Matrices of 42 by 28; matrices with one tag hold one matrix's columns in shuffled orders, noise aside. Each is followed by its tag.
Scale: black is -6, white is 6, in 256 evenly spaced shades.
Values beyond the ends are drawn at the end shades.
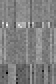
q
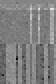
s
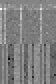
s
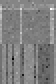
s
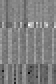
q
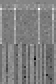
s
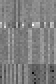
q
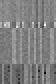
q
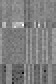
q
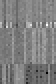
q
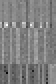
q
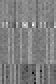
q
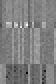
q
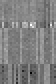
q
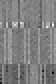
q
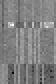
q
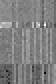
q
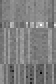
q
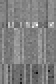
q
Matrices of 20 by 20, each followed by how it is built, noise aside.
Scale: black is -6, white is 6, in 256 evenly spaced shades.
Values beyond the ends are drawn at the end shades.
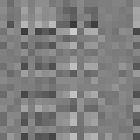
low rank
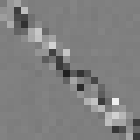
banded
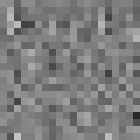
low rank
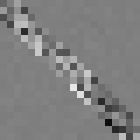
banded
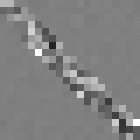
banded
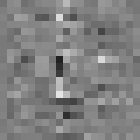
low rank
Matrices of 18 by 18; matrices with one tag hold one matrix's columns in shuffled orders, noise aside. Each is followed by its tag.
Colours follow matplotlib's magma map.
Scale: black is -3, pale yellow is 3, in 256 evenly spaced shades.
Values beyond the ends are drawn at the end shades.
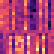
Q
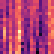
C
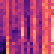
C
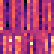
Q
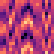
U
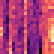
C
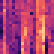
C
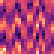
U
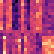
Q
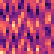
U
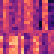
Q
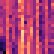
C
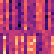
Q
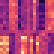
Q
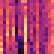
C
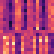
Q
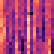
C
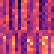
Q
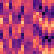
U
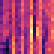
C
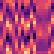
U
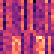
Q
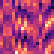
U
